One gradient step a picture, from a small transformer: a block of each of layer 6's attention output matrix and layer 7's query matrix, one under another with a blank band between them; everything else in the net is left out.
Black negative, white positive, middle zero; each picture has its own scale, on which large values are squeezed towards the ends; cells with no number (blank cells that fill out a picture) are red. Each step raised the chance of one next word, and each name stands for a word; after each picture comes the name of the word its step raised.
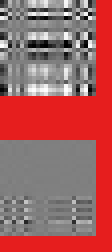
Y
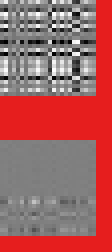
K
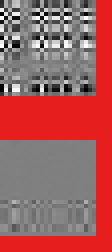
Y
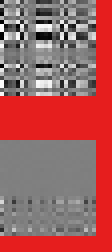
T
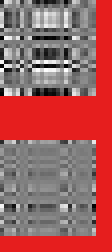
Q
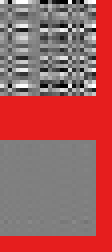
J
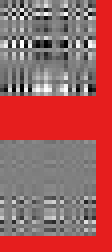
Y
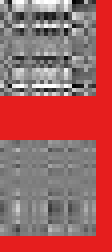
J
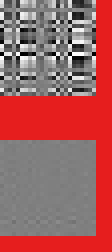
K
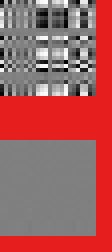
Q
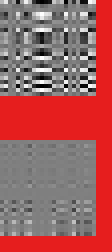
J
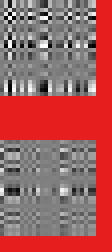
Y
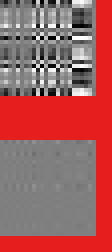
Q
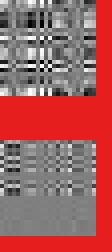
Q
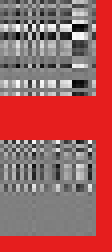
T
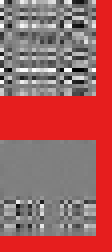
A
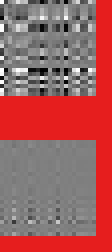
A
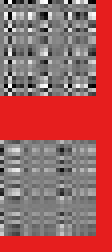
J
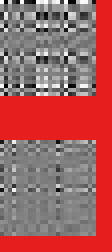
J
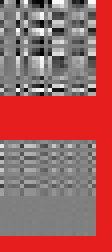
J
